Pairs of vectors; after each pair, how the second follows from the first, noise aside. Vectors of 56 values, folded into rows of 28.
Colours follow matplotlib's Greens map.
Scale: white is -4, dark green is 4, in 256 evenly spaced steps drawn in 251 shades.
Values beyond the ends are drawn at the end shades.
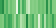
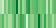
negated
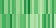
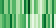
scaled up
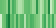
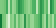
negated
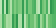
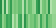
negated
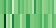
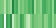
negated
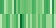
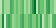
reversed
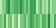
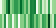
scaled up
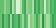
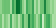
negated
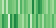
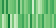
negated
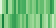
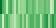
negated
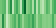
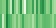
negated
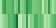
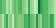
reversed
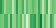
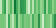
reversed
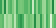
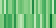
negated
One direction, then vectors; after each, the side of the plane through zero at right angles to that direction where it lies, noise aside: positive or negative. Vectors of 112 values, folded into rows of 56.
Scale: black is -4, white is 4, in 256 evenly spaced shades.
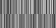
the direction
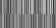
positive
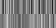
negative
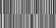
positive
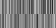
negative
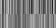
negative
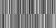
negative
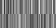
positive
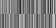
negative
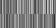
positive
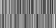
negative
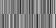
negative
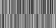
negative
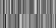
negative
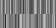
negative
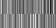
negative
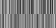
negative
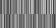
positive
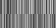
positive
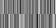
negative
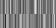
negative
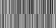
negative
